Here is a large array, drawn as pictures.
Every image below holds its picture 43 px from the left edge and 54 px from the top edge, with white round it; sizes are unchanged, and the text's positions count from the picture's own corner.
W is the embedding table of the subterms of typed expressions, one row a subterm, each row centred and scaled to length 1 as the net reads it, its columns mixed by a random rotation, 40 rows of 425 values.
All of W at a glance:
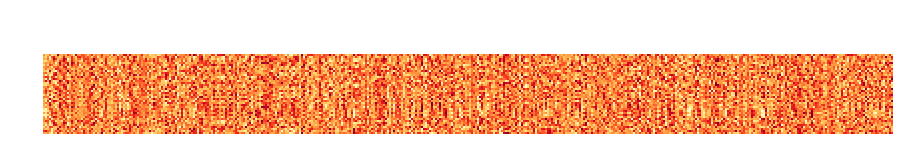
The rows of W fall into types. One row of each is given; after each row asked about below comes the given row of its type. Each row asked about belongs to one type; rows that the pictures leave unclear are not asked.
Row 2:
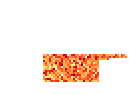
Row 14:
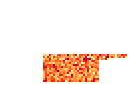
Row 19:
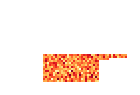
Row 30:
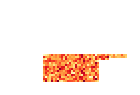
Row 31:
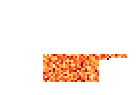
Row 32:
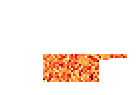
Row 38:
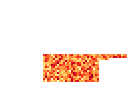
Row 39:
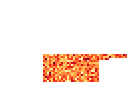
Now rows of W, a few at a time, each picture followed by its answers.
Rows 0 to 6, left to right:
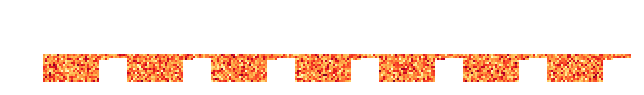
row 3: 2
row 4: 39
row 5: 30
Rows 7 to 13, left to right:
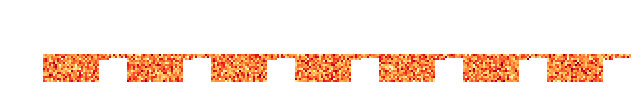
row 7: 19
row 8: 14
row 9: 19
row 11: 39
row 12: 31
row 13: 38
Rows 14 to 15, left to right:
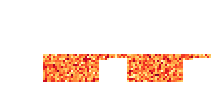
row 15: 2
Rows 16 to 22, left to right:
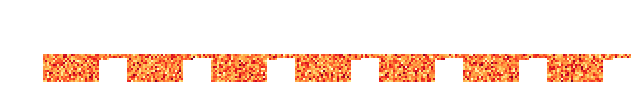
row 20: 19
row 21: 39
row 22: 32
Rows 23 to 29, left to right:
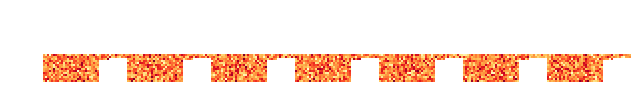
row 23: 31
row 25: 32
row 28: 30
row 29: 31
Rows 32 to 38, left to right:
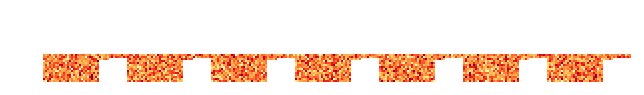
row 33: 39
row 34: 2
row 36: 30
